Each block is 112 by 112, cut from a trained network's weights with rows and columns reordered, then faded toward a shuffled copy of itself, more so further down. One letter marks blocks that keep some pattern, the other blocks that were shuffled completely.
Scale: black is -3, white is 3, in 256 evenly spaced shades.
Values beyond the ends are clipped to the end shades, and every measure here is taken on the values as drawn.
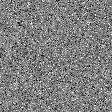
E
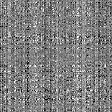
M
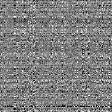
M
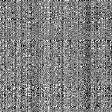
M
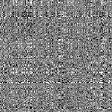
M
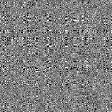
M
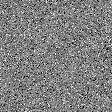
E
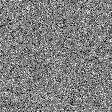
E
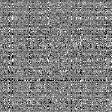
M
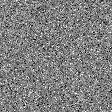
E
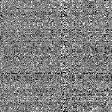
M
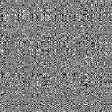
M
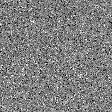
E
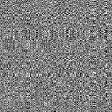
M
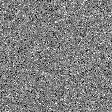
E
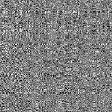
M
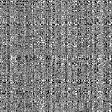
M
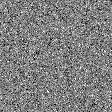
E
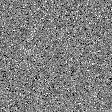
E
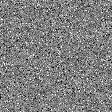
E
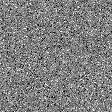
E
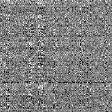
M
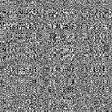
M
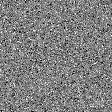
E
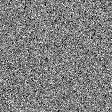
E
